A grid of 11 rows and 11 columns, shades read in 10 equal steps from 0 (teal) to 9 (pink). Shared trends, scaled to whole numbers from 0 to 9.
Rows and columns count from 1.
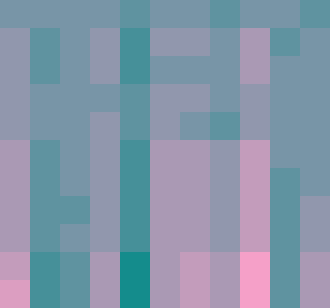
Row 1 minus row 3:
-1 1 0 -1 1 0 0 -1 -2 0 -1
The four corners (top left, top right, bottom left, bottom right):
4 3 8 6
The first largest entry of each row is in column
1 9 9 1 1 9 9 9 9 9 9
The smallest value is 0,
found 2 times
